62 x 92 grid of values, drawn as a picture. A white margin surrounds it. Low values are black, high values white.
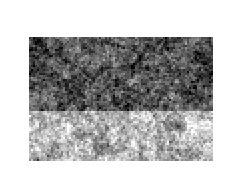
The bottom part is higher, past a seam about 60% of the way down. The texture is blotchy. No regular stripes run through it.
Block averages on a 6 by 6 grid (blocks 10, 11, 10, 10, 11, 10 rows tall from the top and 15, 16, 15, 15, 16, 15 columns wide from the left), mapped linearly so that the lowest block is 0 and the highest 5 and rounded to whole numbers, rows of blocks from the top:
011101
011010
101110
222222
444435
443444
